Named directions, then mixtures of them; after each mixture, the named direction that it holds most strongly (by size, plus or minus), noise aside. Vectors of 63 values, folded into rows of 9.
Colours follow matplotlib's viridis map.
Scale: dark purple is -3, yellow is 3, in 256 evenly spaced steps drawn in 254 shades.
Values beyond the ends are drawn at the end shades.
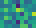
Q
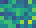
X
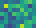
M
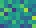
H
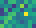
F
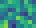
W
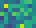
M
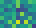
Q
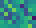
H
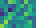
F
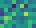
F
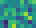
W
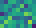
F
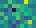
M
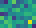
X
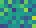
H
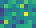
F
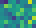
X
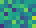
H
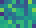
X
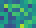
M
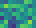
M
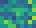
X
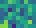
W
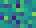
Q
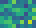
X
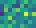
F
